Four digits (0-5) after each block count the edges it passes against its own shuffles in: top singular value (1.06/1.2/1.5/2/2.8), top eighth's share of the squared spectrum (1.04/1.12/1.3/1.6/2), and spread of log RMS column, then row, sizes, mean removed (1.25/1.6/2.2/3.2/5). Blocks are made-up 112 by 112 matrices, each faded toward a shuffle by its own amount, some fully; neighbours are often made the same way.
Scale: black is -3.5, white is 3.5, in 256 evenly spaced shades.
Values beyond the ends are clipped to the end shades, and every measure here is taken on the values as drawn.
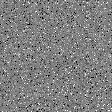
2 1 0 0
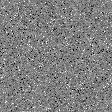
0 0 0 0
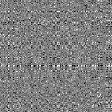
5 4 3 3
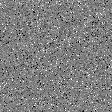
2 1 0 0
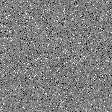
2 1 0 0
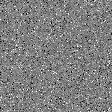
2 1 0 0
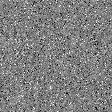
2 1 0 0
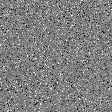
1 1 0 0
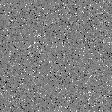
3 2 1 0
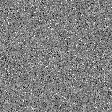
3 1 0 0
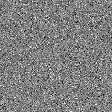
3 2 1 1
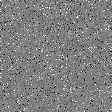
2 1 0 0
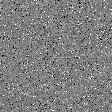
1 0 0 0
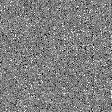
3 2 1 0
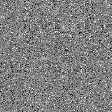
3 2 2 1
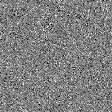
3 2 1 0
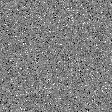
2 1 0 0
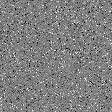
2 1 0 0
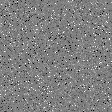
0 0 0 0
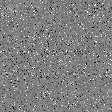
3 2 0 1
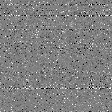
4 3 1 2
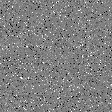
2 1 0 0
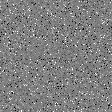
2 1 0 0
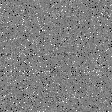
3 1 0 0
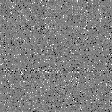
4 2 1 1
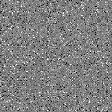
4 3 2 1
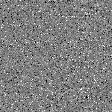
3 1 0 0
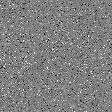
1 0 0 1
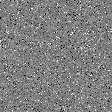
0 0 0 0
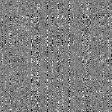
2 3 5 3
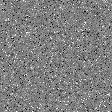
0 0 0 0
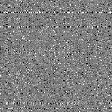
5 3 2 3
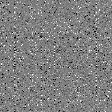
4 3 2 2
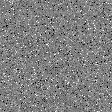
1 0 0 0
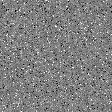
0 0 0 0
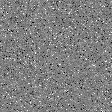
0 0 0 0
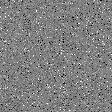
2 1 1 0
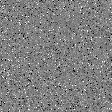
2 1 1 0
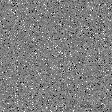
2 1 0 0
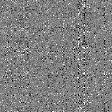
4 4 3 2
